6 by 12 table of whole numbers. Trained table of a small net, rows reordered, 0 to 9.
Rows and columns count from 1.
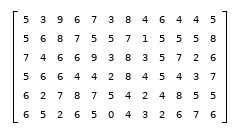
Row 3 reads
7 4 6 6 9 3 8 3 5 7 2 6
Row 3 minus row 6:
1 -1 4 0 4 3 4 0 3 1 -5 0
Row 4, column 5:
4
